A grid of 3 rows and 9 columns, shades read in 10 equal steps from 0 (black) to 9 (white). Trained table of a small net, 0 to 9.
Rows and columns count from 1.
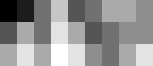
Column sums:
9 15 14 24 17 12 14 17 18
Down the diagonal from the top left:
0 6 6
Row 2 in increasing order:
3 3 4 4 5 5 6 6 8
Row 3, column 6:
5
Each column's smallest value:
0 1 4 7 3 3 4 5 5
